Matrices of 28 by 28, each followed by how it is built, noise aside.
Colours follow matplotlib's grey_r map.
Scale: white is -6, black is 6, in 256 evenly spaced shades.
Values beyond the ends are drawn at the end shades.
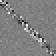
banded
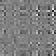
low rank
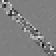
banded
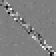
banded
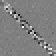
banded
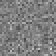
low rank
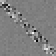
banded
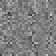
low rank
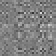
low rank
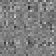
low rank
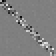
banded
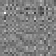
low rank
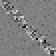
banded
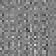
low rank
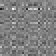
low rank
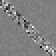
banded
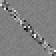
banded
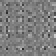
low rank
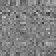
low rank
